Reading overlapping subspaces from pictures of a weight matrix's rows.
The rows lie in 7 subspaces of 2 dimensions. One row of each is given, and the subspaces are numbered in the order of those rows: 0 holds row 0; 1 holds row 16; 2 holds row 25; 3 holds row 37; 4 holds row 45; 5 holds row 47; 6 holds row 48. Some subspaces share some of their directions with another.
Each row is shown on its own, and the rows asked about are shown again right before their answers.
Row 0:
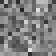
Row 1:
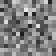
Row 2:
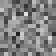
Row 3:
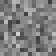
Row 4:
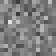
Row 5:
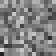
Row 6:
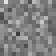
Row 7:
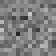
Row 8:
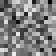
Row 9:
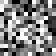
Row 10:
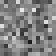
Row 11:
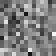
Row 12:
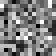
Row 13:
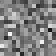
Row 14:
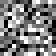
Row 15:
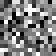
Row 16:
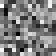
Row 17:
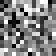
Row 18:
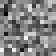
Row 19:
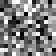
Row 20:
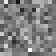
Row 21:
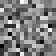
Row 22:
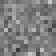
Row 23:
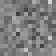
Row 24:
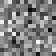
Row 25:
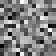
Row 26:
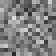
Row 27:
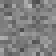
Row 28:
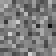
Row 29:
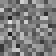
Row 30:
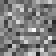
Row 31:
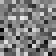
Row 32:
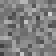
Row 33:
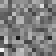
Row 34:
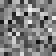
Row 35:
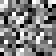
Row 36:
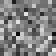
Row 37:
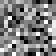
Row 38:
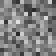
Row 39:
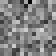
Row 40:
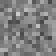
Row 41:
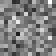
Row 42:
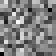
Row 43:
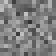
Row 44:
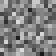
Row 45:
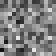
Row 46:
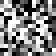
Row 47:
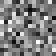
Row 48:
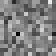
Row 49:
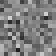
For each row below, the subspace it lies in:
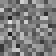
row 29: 2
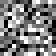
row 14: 3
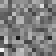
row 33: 4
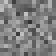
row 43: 3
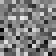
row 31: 6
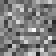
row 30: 3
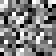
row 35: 4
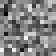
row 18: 1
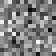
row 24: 5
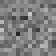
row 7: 6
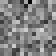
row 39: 5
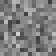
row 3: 6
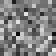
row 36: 6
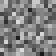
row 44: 4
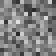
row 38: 5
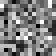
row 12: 1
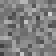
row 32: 2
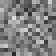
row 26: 6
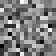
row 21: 2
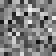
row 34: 5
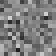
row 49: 2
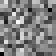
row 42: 4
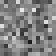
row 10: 0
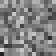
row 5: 4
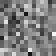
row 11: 0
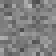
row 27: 1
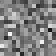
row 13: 2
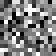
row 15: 5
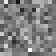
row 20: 0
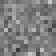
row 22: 3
